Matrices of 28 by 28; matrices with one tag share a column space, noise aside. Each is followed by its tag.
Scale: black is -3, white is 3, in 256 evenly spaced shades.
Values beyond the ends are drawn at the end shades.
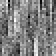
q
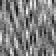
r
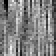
q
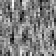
r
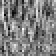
r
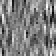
r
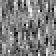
r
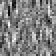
r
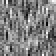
r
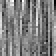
q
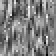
r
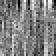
q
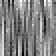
q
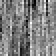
q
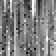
q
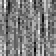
q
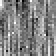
q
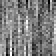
q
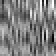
r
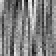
q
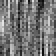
q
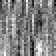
q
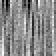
q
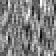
r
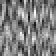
r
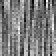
q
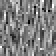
r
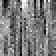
q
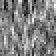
r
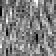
r
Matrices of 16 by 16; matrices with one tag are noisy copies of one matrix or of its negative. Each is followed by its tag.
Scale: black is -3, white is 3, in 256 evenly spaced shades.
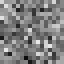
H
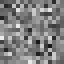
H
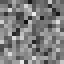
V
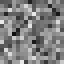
V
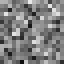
V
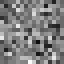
H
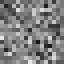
H
